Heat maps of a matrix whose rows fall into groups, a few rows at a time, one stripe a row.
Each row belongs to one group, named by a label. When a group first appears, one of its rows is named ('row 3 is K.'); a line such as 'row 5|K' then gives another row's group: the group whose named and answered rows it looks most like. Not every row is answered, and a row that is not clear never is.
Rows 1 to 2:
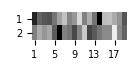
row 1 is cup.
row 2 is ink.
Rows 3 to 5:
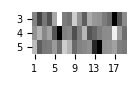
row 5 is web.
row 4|ink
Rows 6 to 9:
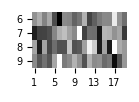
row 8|web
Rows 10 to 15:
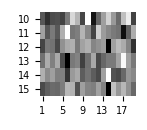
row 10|cup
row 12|cup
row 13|ink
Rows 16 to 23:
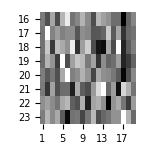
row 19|cup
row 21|web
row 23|ink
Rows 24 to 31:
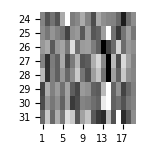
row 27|web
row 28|web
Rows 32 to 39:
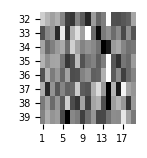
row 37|web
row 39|ink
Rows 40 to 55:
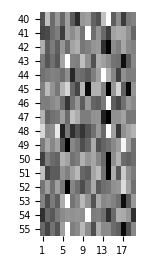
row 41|cup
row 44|web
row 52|ink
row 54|cup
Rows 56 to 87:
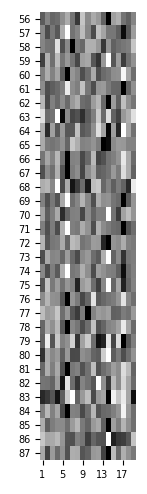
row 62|web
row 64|web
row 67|ink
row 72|web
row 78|ink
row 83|cup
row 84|ink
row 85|web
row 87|web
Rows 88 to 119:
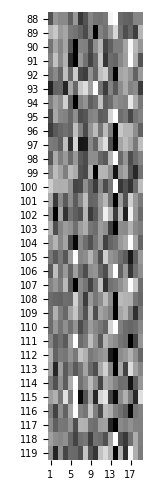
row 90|ink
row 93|cup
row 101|web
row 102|web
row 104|ink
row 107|ink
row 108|cup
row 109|cup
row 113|web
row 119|web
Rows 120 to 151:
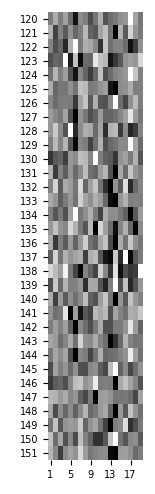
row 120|ink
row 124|ink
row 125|web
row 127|ink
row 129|ink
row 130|cup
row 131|web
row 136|web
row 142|ink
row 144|ink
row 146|cup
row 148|web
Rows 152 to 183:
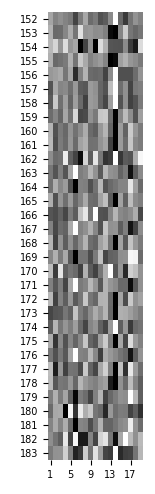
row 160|web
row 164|ink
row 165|web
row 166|cup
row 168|web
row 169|ink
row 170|web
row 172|web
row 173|cup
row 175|web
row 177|web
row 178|web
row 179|ink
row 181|ink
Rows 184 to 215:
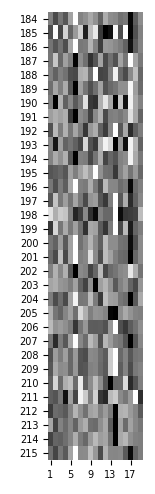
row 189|ink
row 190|web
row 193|web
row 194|ink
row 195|cup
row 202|ink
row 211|cup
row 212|cup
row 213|web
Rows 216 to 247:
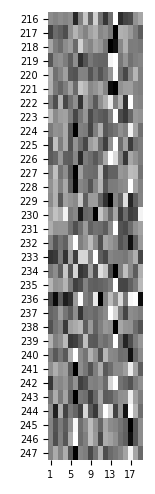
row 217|cup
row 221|web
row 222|web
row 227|ink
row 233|cup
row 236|cup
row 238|cup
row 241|ink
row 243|ink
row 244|web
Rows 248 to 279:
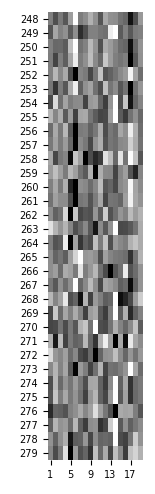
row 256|ink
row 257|ink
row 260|ink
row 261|ink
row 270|cup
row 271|web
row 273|ink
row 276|cup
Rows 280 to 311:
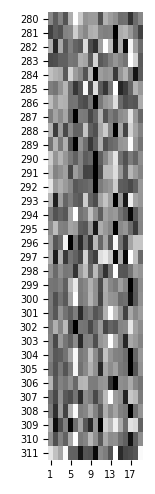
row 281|cup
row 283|cup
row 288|web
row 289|ink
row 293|web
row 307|web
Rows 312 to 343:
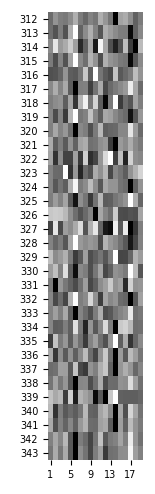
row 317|ink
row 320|ink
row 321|web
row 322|web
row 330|ink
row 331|web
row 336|web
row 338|ink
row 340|web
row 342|ink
